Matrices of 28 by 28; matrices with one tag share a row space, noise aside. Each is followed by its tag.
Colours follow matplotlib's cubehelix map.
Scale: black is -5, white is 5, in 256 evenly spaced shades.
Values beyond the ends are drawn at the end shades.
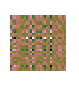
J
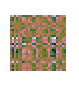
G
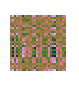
G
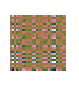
G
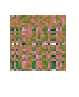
G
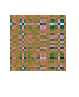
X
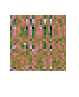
J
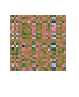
G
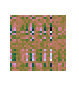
J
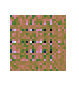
J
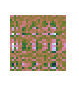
G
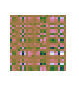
X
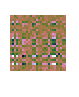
G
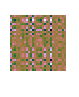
J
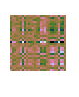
X
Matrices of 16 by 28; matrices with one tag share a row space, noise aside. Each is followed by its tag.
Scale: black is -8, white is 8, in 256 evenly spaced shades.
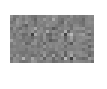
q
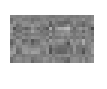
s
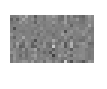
q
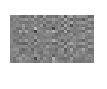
q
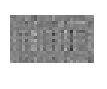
q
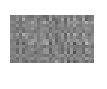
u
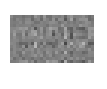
q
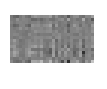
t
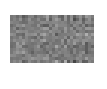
u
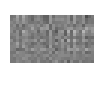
u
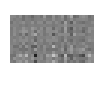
q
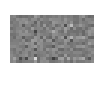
q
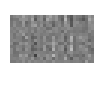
q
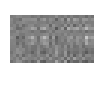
u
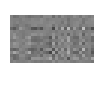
t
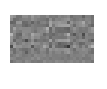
s
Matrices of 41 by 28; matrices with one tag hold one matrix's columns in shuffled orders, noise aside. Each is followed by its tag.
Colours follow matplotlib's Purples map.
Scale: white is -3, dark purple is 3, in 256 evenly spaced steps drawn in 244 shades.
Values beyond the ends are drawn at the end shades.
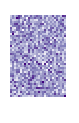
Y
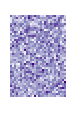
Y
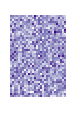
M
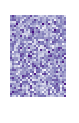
M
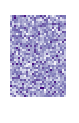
Y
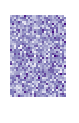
M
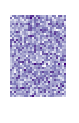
Y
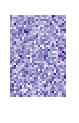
M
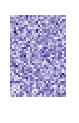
M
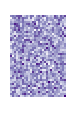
Y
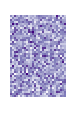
M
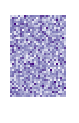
Y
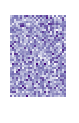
Y
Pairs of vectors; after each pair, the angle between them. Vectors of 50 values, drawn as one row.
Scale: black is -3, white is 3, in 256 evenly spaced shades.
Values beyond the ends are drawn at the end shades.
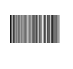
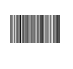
partly opposed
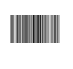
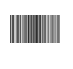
partly aligned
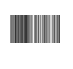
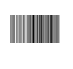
nearly opposite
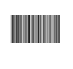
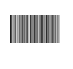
nearly opposite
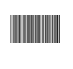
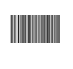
orthogonal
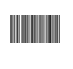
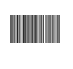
partly aligned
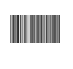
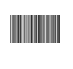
partly aligned
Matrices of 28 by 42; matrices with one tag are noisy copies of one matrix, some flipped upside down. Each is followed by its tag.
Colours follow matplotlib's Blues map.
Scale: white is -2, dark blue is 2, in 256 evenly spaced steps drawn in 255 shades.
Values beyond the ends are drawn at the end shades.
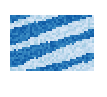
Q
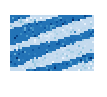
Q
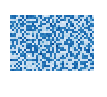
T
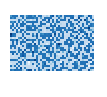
T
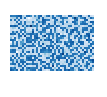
T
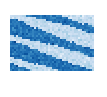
Q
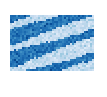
Q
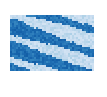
Q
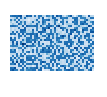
T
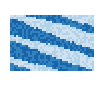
Q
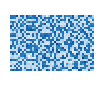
T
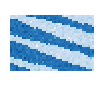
Q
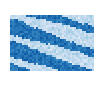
Q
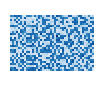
T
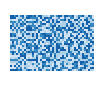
T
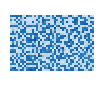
T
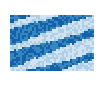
Q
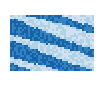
Q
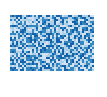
T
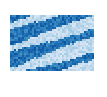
Q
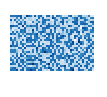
T
